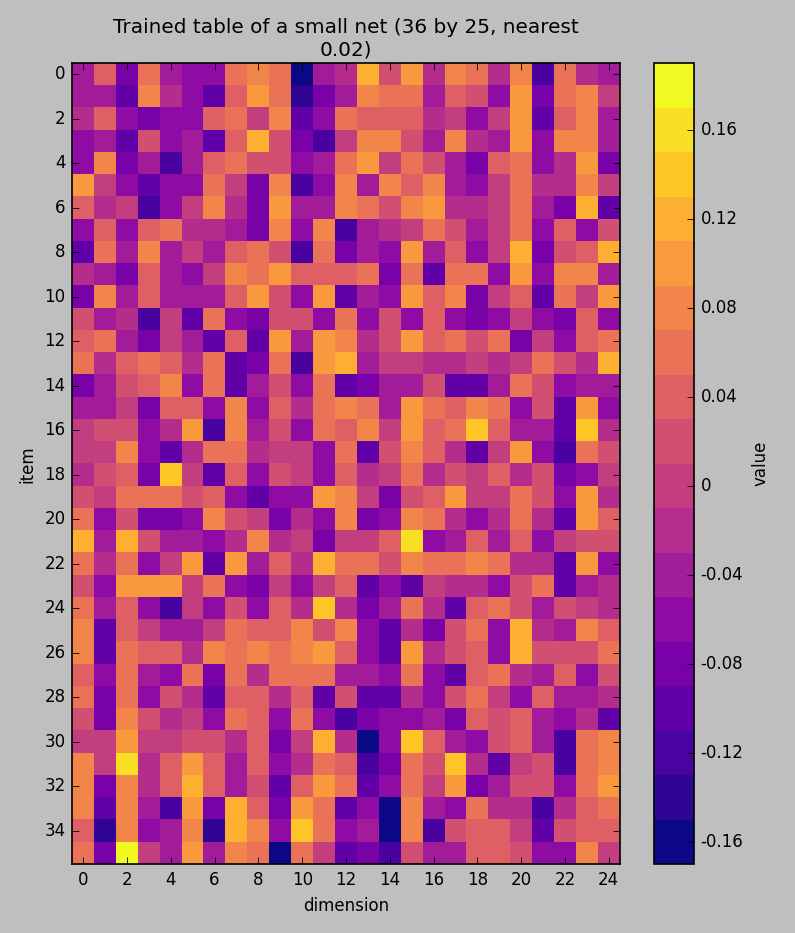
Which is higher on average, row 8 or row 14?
row 8
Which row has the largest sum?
26
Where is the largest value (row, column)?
35 2
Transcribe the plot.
Title: Trained table of a small net (36 by 25, nearest 0.02)
x-axis: dimension, ticks 0 2 4 6 8 10 12 14 16 18 20 22 24
y-axis: item, ticks 0 2 4 6 8 10 12 14 16 18 20 22 24 26 28 30 32 34 (0 at the top)
Colour bar: value, ticks -0.16 -0.12 -0.08 -0.04 0 0.04 0.08 0.12 0.16
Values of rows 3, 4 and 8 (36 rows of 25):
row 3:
-0.06 -0.04 -0.1 0.02 -0.06 -0.04 -0.1 0.04 0.12 0.02 -0.08 -0.12 0 0.08 0.08 0.02 -0.04 0.08 -0.02 -0.04 0.1 -0.06 0.08 0.08 -0.04
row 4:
-0.06 0.08 -0.08 -0.04 -0.12 -0.04 0.04 0.06 0.02 0.02 -0.06 -0.04 0.06 0.1 0 0.06 0.02 -0.04 -0.08 0.04 0.06 -0.06 -0.02 0.1 -0.08
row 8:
-0.1 0.06 -0.04 0.08 -0.04 0 -0.04 0.04 0.06 0.02 -0.12 0.06 -0.08 -0.04 -0.06 0.1 -0.04 0.04 -0.06 0 0.12 -0.08 0.02 0.04 0.12
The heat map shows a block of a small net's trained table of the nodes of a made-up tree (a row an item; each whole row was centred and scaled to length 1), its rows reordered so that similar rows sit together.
